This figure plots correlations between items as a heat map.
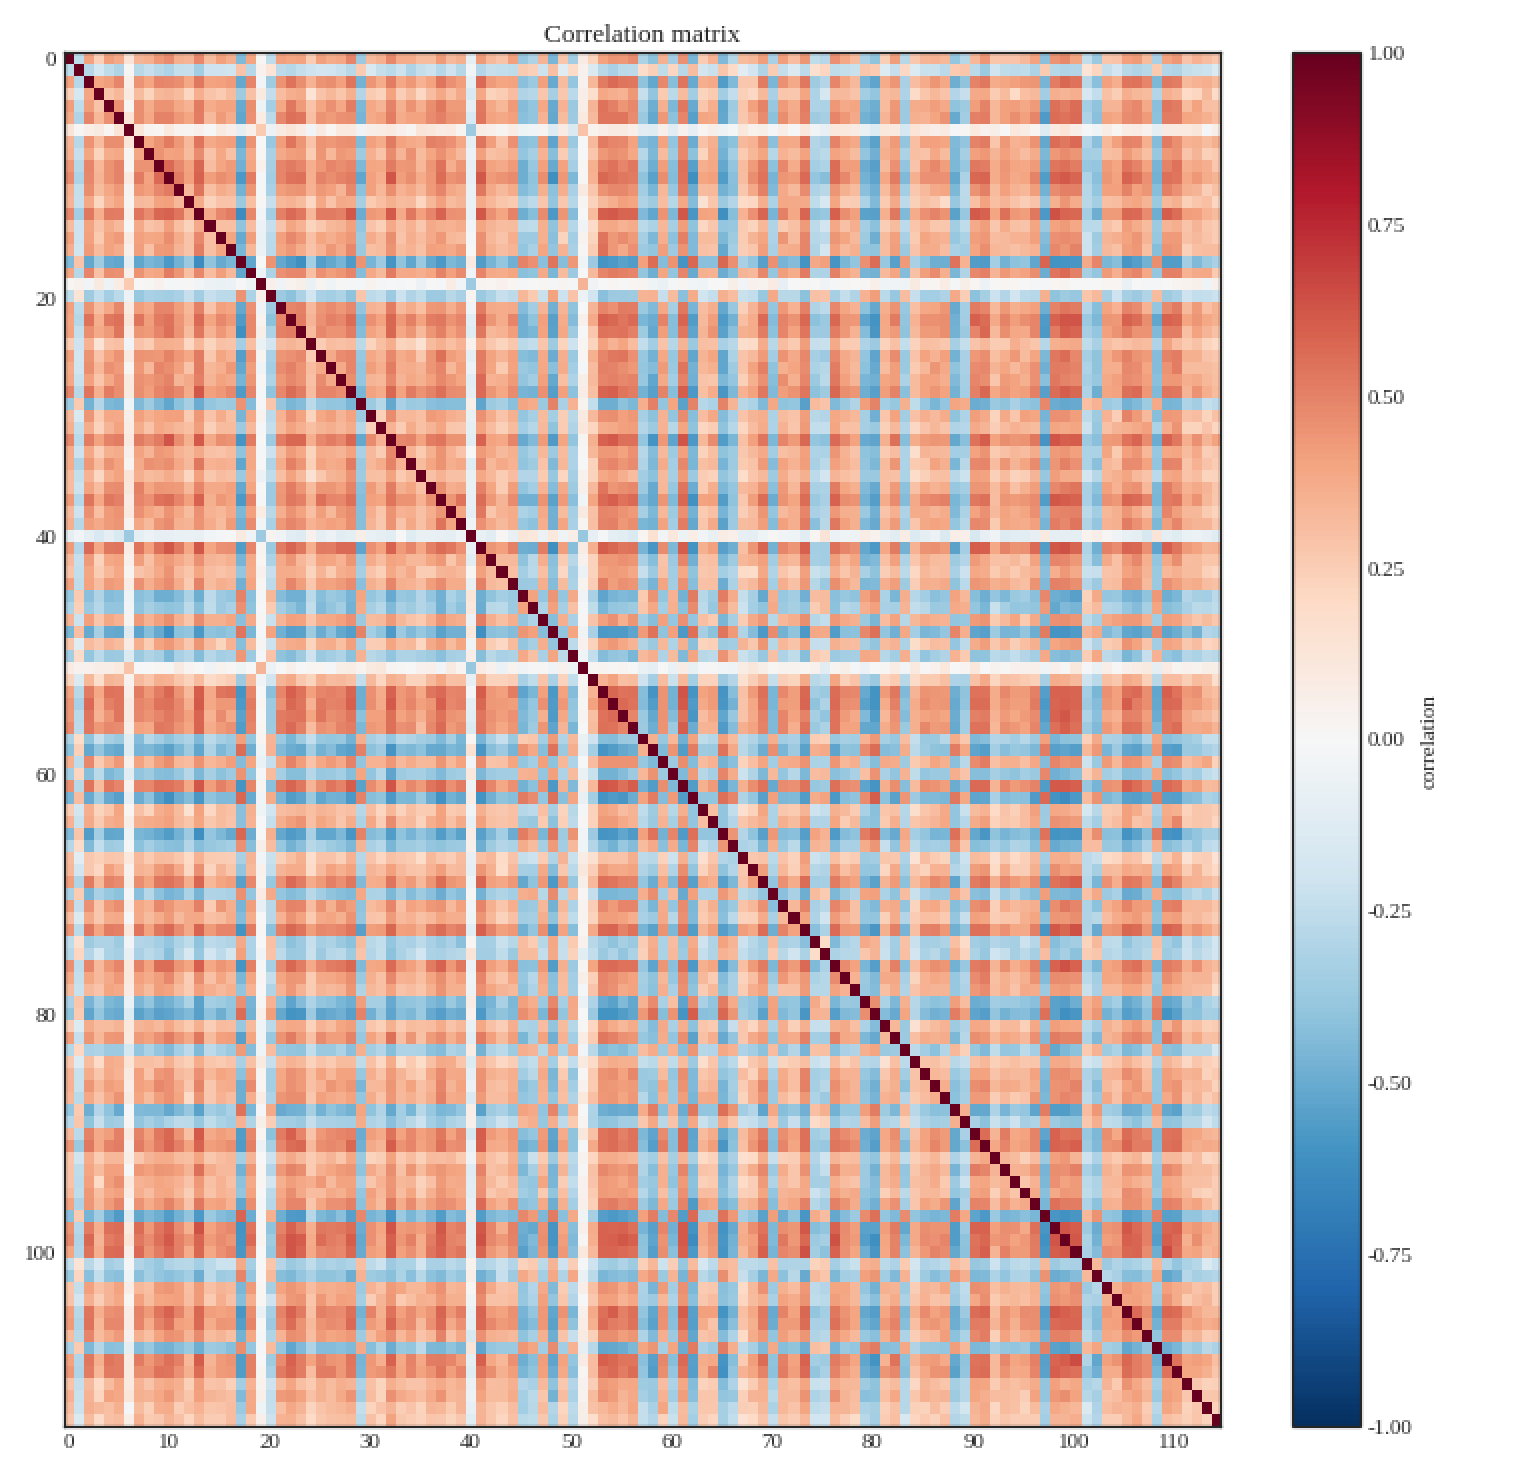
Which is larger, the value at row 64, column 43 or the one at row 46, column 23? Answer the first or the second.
the first
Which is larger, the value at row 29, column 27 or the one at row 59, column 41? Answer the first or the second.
the second
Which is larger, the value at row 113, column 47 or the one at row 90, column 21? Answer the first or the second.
the second
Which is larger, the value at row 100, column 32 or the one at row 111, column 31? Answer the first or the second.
the first
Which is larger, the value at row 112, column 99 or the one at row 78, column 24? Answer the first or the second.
the first
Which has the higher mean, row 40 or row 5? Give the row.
5
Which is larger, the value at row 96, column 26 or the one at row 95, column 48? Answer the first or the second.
the first
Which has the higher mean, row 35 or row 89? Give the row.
35
